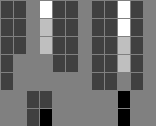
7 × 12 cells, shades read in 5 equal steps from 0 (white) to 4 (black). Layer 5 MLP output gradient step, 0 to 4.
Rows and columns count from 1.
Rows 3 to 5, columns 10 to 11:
1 3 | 1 3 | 2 3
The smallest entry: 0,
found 3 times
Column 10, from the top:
0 0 1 1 2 4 4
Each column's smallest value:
2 2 2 0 2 2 2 2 2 0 2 2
